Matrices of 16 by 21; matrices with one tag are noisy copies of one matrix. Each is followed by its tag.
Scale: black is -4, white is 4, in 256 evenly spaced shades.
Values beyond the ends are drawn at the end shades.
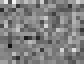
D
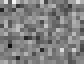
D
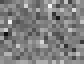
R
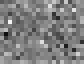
R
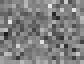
R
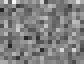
D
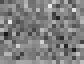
R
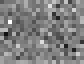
R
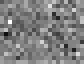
R
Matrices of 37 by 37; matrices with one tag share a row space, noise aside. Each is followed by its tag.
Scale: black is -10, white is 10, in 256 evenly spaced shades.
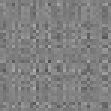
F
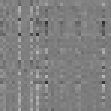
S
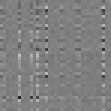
S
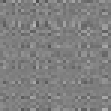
F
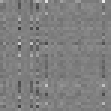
S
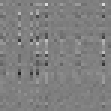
S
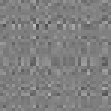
F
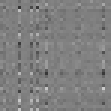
S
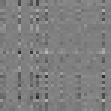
S
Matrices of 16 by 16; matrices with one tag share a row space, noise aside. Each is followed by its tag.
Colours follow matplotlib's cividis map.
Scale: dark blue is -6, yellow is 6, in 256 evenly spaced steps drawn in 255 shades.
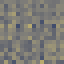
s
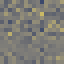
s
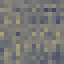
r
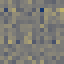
s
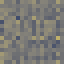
r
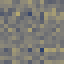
s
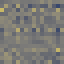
r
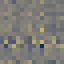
s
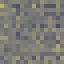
r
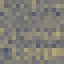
r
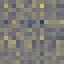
s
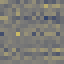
r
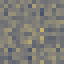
s
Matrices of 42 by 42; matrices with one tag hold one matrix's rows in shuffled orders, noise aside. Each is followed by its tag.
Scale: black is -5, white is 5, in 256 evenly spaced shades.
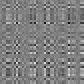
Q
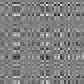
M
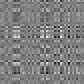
M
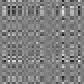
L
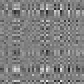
M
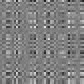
Q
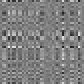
L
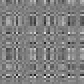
Q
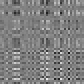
M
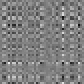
L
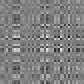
M
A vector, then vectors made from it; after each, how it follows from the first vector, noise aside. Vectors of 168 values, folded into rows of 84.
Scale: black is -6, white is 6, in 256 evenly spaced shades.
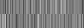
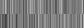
sign-scrambled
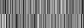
scaled up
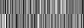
scaled up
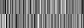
scaled up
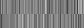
reversed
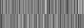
reversed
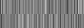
reversed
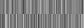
sign-scrambled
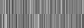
sign-scrambled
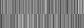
reversed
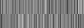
reversed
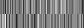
scaled up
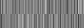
reversed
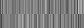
reversed
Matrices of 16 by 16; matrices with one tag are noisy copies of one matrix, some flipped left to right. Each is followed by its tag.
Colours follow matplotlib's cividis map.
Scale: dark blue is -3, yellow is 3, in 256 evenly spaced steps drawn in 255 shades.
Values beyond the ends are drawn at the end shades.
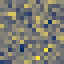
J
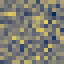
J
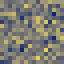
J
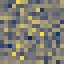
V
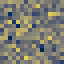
J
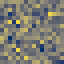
J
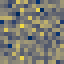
V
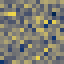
J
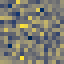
V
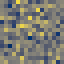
V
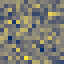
J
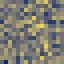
V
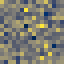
V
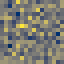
V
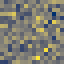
J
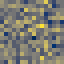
V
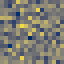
V
